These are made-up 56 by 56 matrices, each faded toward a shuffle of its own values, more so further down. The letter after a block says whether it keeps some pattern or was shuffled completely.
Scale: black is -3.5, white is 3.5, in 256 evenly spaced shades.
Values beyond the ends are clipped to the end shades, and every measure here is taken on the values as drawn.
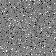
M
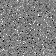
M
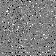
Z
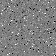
M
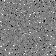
M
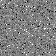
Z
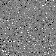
Z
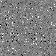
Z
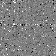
Z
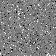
M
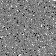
M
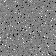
M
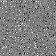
Z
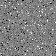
M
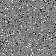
M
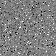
M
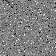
M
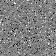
M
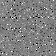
Z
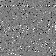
Z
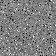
M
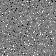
M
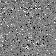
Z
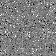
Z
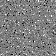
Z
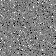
M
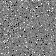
M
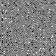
Z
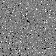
Z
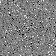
M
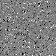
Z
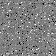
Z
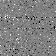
Z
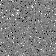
M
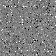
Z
